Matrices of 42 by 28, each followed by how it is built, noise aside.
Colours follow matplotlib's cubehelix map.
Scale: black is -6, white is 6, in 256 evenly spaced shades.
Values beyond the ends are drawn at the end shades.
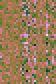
uneven columns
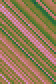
Toeplitz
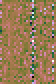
uneven columns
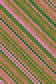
Toeplitz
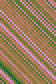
Toeplitz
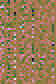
uneven columns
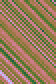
Toeplitz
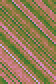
Toeplitz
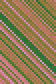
Toeplitz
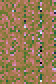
uneven columns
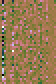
uneven columns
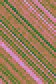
Toeplitz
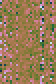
uneven columns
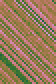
Toeplitz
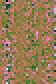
uneven columns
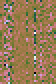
uneven columns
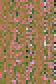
uneven columns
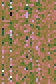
uneven columns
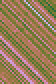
Toeplitz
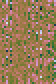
uneven columns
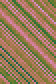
Toeplitz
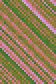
Toeplitz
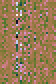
uneven columns
